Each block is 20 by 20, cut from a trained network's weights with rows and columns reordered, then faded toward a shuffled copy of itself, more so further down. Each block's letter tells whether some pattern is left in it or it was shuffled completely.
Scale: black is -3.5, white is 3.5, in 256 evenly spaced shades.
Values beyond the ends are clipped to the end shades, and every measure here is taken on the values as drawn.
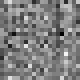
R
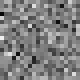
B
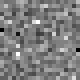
B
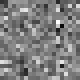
R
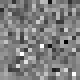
B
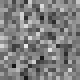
R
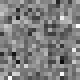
R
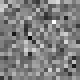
B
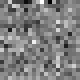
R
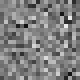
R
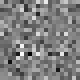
R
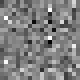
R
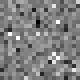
B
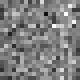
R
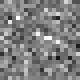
B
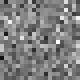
B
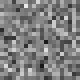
B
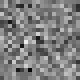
B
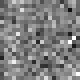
B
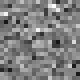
B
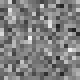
B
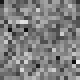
B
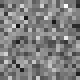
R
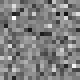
R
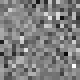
B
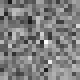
R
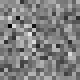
B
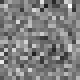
B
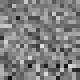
R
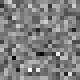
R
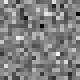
B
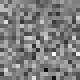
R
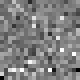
R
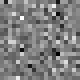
B
